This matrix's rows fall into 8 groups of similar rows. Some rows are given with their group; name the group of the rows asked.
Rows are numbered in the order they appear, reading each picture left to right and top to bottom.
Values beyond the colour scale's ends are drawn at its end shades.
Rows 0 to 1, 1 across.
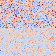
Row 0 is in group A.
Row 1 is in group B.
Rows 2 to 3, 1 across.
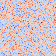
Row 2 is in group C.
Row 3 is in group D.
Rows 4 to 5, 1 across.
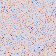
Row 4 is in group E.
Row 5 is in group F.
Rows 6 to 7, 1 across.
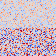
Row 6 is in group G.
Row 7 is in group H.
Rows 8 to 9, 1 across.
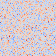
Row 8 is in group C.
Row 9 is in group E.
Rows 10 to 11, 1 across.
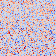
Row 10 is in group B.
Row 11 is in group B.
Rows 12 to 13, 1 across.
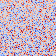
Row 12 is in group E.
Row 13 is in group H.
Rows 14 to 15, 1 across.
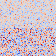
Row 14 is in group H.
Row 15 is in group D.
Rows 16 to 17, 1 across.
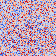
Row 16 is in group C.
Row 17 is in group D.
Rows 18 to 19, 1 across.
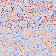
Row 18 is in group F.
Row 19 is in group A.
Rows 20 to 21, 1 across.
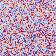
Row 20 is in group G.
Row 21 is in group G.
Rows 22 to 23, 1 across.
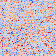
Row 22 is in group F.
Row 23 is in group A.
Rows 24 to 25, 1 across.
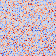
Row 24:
C
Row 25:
E
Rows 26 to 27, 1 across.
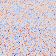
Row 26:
C
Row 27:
C
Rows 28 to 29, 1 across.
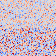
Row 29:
C
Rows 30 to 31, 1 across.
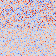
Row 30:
F
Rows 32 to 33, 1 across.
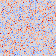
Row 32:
F
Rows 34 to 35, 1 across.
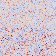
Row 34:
E
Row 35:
F
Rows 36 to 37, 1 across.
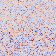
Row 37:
B
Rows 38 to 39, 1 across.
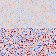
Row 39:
F
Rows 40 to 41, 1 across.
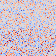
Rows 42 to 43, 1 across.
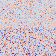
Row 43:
C
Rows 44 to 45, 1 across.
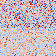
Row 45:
C
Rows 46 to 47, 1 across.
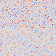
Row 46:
E
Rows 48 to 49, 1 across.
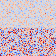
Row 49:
D
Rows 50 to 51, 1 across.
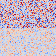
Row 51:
B
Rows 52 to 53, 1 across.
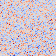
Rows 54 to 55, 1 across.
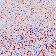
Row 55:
F
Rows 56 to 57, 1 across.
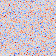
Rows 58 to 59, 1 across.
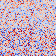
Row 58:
G
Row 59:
D
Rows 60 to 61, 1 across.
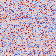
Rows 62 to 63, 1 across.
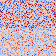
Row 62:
C
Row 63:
F
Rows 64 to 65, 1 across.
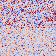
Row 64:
F
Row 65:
A
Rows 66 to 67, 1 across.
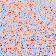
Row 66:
D
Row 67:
G
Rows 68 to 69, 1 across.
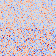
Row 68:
A
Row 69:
E
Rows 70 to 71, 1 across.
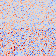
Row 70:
A
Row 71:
A
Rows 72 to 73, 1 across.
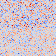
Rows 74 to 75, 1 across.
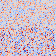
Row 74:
G
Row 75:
B
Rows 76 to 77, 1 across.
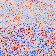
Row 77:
A
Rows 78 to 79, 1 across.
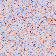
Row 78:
F
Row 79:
D
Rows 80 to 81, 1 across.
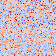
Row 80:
G
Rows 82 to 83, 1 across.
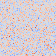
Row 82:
C
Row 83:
E
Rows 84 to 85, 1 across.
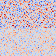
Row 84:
C
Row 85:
D
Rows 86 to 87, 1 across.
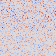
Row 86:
E
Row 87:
F
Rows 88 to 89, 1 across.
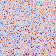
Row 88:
C
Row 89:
C
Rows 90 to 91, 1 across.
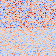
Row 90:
D
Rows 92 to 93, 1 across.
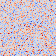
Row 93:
A
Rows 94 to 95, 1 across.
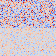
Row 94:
B
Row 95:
A
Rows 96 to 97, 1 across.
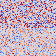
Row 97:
C
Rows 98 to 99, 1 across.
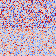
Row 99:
A
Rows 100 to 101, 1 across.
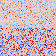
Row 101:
F
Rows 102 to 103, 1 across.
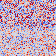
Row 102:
G
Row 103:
F
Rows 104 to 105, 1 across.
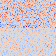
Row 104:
C
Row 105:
E
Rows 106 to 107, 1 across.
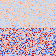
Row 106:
C
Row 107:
E
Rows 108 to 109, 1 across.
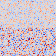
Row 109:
E
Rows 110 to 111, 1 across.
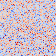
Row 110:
E
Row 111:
G
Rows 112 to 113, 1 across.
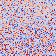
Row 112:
A
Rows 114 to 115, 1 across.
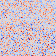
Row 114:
D
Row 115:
E
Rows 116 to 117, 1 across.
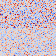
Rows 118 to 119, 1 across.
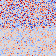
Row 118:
A
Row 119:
F
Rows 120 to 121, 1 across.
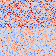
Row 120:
D
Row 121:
A
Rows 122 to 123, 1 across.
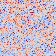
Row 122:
G
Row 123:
E
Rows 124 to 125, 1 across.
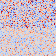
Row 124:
E
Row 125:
G
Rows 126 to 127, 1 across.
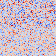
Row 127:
D
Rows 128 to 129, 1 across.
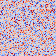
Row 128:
B
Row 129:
H
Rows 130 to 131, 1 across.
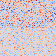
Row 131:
A
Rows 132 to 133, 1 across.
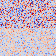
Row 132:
F
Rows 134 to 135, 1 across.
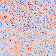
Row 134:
C
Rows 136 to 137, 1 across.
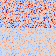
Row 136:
C
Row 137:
C
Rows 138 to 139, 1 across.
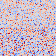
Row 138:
G
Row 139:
A
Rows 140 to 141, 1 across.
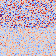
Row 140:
H
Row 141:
C
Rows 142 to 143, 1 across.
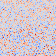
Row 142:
G
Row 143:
C
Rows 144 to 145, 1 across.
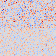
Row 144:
F
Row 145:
A
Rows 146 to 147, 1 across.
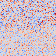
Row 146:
F
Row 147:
G
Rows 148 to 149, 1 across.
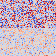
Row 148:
F
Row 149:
G
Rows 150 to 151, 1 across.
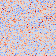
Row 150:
F
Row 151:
C
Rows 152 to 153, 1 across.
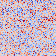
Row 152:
F
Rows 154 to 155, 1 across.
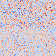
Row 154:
D
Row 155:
A
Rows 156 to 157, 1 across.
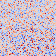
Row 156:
D
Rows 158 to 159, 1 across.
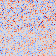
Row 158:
F
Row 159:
F
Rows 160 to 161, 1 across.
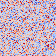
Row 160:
E
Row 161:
E
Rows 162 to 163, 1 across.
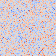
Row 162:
E
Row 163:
F
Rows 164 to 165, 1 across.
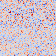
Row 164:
G
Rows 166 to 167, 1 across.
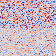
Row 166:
E
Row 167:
G
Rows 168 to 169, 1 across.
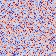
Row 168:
D
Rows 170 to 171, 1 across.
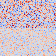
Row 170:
C
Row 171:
A
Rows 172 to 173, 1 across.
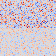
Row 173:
B
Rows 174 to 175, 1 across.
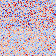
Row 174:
D
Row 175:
E
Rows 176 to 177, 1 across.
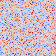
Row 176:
B
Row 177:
C
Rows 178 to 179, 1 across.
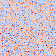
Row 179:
A
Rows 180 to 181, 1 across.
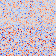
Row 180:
D
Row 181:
D
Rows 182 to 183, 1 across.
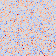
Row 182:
G
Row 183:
G
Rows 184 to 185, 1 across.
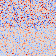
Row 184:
A
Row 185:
C
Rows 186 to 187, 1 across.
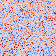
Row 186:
F
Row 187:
A
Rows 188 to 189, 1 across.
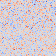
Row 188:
E
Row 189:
F
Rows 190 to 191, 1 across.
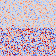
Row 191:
B
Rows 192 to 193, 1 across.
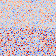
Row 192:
E
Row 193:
A
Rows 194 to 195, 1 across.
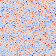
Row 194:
E
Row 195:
E
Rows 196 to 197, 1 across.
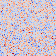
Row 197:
C
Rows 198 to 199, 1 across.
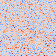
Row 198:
C
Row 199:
G
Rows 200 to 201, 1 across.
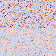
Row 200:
D
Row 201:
G
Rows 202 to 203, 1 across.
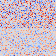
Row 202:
D
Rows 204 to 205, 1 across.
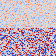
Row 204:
C
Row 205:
E
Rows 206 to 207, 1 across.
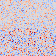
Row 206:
A
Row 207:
D
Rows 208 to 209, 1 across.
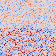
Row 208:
C
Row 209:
D
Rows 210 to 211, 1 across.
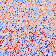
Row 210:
C
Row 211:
G
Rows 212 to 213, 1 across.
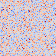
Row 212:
E
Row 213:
E
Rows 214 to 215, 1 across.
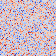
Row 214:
G
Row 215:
C
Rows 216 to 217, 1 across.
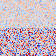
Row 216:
G
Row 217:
C
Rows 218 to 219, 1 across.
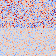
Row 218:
A
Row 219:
C
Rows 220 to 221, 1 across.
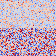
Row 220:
B
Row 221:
C
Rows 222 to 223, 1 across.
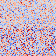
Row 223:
E
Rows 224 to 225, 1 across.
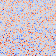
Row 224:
F
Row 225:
C
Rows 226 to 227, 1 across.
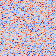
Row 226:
A
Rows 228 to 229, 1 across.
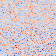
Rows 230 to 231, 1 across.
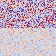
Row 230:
F
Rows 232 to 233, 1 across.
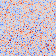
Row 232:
C
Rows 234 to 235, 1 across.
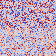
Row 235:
F
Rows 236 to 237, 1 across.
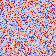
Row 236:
B
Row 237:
G
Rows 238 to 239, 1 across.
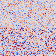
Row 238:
D
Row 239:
A
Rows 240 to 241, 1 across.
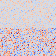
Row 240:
E
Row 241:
A
